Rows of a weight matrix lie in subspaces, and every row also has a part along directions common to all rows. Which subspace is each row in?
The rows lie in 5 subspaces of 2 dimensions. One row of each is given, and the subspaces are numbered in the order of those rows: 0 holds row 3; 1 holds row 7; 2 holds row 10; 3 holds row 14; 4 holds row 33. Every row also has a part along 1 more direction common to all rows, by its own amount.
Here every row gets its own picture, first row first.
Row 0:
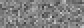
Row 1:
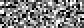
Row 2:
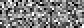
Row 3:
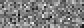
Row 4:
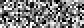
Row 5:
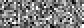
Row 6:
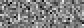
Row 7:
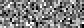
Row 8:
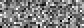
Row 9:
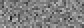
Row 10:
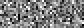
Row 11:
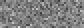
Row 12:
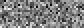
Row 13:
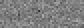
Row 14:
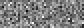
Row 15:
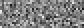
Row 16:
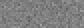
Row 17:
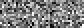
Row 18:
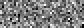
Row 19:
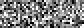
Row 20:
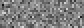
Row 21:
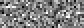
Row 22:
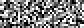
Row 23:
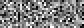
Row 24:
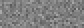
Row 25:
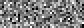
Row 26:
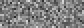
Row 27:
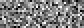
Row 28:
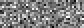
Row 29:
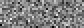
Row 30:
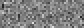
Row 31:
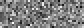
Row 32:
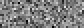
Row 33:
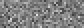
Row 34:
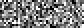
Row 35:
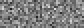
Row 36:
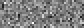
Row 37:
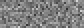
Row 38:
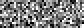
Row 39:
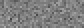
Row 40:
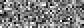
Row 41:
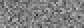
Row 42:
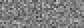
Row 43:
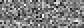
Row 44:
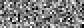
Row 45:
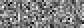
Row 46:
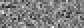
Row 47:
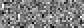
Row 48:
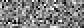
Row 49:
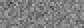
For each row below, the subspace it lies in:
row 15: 2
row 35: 0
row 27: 3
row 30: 1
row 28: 1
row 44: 4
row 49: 4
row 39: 4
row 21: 1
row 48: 0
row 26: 2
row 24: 2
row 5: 0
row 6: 2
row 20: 1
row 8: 3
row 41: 4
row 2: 4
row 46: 1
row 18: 4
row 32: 2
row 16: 3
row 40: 3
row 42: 0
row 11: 3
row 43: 0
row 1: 1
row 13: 0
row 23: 2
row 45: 2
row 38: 1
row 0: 0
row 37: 3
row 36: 1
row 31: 3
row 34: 0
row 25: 4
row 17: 4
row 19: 4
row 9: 4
